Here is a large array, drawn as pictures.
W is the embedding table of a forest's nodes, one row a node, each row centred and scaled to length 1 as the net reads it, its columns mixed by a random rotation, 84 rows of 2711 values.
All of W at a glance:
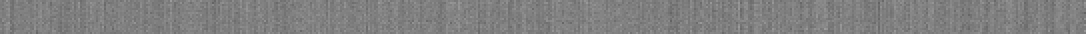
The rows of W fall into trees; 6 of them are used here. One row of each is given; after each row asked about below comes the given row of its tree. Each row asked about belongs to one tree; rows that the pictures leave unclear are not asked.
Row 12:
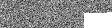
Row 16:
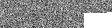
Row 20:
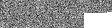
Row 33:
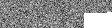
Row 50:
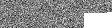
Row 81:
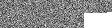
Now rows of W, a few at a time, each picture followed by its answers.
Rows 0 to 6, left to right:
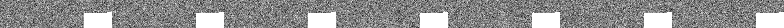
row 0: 20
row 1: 16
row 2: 20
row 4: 33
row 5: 50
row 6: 33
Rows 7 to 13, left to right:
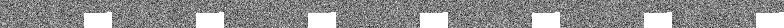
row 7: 33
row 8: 33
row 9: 50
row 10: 16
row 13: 81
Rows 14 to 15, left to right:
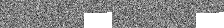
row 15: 50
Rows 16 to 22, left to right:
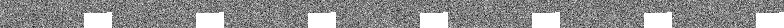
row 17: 81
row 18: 33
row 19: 33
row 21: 33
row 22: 20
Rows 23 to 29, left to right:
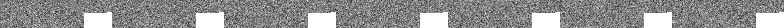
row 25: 50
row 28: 20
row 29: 33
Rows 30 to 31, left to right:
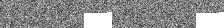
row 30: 20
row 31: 50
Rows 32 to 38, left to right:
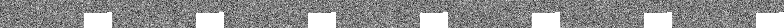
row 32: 20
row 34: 81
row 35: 33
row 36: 20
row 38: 33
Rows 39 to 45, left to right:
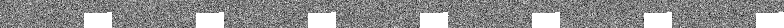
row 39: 81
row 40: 20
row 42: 50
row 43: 81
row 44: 33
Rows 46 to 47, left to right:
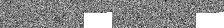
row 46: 16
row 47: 50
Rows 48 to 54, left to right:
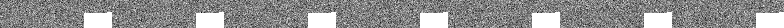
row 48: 33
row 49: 12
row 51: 81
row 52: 12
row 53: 50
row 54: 81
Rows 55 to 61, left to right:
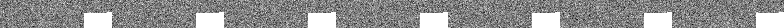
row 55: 16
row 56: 81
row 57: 20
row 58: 20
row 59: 20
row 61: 33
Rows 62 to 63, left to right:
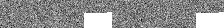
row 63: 12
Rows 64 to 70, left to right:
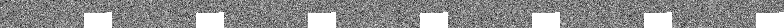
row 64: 50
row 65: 33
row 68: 81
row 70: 20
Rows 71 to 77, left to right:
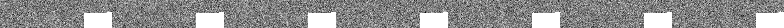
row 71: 33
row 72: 20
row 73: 20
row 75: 33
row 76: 16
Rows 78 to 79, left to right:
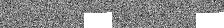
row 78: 16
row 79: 20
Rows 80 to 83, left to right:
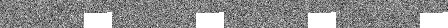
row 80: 20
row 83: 16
